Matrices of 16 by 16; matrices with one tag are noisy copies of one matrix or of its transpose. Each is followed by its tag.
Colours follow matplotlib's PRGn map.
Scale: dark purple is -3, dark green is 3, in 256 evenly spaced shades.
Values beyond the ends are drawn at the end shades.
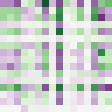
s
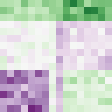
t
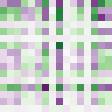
s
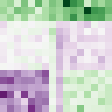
t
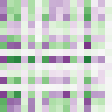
s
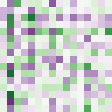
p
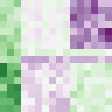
t
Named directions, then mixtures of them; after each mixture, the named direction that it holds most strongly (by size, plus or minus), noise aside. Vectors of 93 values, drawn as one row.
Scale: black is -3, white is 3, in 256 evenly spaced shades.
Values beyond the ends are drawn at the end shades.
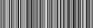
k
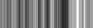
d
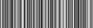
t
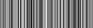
k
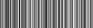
k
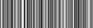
t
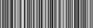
t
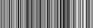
k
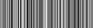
k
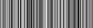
k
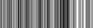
d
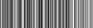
t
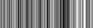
d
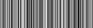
k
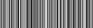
k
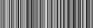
k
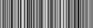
t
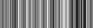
d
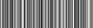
t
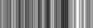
d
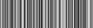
t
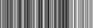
d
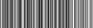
t
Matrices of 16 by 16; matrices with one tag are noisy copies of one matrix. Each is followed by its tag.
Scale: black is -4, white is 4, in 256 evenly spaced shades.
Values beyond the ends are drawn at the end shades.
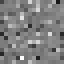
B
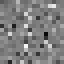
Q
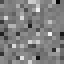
B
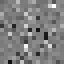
Q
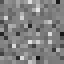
B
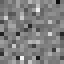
B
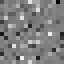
B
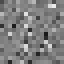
Q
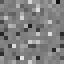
B
